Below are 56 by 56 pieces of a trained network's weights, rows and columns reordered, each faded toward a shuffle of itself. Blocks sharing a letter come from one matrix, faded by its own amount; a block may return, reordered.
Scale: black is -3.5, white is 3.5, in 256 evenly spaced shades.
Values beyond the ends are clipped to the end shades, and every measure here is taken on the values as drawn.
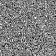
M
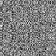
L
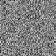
L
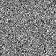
M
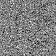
M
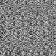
L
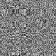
L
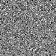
M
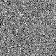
M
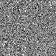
M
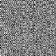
L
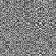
L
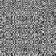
L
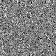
M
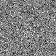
M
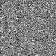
M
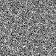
M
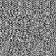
L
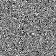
M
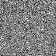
M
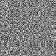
L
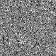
M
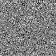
M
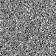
M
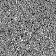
M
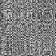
L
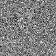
M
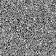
M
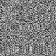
L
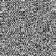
L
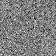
M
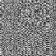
L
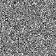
M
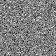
M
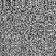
L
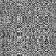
L
